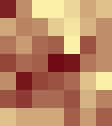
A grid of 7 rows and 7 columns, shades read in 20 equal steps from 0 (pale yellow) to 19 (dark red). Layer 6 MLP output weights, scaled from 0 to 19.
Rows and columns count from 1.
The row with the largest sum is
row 4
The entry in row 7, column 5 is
12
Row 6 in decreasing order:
15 13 13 11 11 9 5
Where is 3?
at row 2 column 4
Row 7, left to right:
4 6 6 6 12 7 12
